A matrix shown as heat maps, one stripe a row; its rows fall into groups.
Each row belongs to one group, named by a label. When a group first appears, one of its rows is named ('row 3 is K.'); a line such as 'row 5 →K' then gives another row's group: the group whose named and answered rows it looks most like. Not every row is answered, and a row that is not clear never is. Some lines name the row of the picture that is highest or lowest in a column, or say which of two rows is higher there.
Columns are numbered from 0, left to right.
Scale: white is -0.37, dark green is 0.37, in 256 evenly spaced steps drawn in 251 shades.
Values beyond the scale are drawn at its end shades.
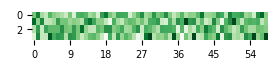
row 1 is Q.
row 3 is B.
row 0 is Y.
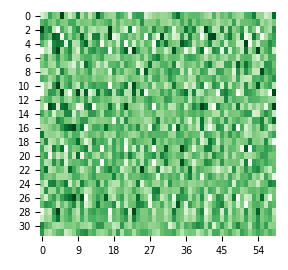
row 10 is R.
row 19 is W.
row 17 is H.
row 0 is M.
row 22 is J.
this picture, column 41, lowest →5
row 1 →J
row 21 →W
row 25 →B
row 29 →R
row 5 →R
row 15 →B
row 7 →Y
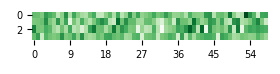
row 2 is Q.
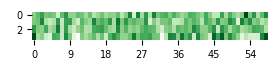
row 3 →H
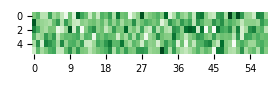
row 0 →Y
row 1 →H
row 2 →Q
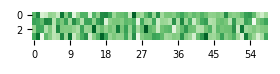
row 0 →J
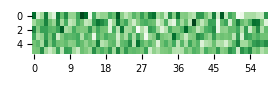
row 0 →H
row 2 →Q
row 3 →W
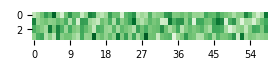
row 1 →H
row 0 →M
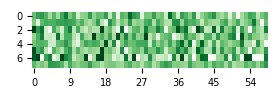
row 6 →J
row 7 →M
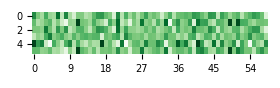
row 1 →Y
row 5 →Y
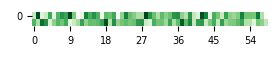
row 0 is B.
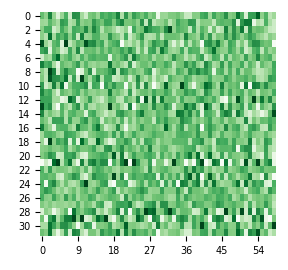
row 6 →R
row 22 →Q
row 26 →H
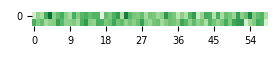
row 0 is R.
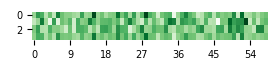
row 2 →Y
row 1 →M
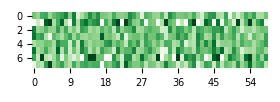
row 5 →H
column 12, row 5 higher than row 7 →Yes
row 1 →R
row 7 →R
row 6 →Q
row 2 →H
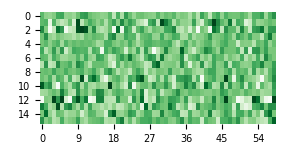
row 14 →Y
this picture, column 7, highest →13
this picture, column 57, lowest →12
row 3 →Y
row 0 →B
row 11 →M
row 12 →M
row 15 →H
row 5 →W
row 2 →B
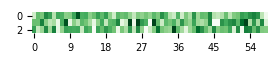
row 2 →W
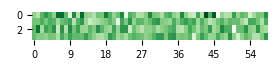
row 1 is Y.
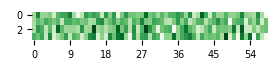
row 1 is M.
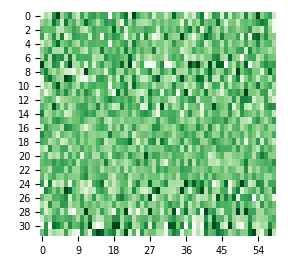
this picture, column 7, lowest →24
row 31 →Y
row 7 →Q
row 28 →Y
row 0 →R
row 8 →Y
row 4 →R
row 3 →W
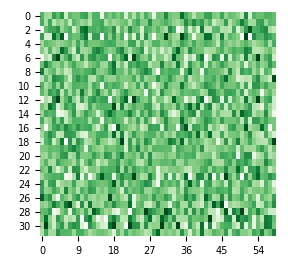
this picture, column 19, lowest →28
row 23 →Q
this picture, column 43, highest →27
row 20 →M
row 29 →Y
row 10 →W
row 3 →W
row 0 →W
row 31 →B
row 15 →W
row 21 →Y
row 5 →M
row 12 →R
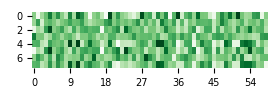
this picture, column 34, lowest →0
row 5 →R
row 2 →R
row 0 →Y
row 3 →H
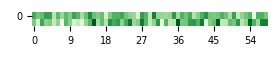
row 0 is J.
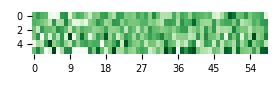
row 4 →R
